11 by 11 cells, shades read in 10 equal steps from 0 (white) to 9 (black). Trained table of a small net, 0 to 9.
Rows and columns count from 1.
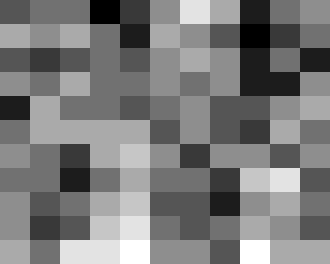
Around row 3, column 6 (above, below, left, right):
3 4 6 3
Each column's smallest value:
3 3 1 1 0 3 1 3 0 1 3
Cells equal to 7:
8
